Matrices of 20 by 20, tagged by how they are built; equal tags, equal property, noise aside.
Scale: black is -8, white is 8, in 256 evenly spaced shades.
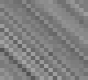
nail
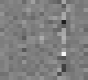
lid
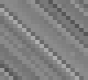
nail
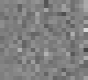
lid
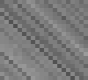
nail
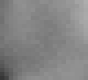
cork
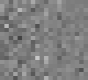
lid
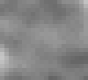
cork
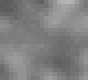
cork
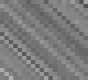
nail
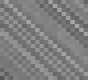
nail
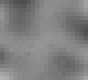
cork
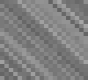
nail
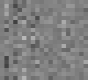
lid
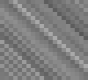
nail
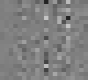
lid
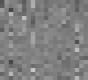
lid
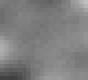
cork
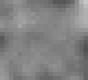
cork
